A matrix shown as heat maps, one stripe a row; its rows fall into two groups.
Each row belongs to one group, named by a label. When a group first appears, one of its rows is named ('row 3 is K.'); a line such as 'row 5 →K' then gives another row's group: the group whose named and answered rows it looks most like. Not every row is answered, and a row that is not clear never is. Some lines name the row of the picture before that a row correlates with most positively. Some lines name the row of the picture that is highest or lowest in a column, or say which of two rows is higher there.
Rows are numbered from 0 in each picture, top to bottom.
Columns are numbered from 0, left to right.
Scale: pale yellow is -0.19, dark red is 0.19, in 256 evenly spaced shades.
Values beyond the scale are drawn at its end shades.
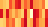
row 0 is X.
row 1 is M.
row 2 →M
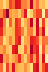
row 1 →M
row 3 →X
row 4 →X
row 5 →X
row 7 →M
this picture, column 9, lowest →1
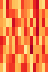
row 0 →M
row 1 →M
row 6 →M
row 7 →M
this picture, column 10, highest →5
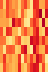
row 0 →M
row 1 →M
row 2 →X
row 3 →M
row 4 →X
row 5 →M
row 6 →X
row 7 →X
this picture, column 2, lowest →4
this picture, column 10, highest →4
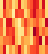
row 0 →X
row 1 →X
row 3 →M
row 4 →M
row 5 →X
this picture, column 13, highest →4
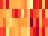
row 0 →M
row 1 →X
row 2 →X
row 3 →X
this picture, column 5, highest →1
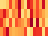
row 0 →X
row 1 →X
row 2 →X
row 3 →M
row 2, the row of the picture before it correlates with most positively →2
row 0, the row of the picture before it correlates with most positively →1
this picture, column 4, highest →1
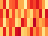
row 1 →M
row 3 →X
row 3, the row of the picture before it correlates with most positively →1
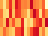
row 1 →X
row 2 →M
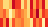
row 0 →X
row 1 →X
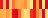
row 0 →M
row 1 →X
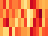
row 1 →M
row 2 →M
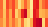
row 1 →M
